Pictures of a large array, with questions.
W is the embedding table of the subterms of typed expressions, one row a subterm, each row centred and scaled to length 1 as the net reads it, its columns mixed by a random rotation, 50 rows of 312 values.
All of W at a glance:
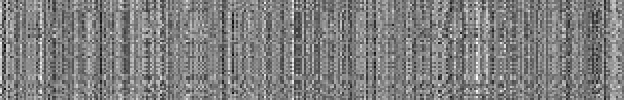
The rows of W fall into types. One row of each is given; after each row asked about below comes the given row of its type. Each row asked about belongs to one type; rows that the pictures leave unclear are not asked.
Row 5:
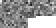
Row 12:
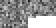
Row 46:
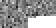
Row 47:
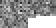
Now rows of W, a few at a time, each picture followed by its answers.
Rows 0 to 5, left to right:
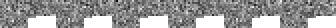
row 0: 47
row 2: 5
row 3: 47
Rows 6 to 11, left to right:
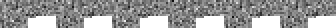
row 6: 46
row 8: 46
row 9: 5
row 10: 46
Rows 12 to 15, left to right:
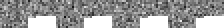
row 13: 46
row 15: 46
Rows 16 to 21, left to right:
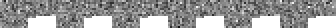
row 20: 47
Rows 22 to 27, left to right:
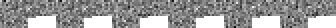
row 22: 5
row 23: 5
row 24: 46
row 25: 5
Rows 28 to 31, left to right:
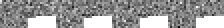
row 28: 5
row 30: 46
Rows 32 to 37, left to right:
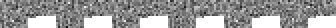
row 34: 46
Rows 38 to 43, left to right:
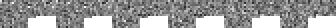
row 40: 46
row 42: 47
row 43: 12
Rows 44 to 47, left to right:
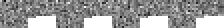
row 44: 5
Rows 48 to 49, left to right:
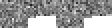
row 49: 47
